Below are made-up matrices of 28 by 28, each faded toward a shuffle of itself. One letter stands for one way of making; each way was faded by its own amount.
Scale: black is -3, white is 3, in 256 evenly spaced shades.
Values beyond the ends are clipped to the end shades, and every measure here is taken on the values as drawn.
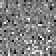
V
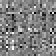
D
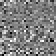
D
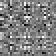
D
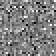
V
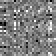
D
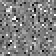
V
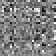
D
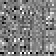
D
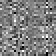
D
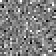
V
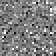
V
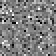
V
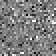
V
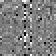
D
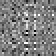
D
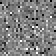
V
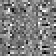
D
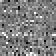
V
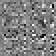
D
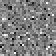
V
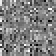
D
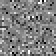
V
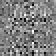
D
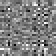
D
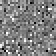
V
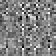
D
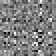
D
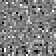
V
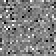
V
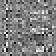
D
